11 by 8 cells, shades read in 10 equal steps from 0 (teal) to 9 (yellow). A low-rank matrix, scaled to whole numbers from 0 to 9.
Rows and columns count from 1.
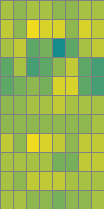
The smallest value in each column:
3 4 2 3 0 3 3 2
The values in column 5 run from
0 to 8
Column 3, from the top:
6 9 3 2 5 6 5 9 6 7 5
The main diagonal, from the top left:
6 5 3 3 8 6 5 7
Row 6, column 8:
6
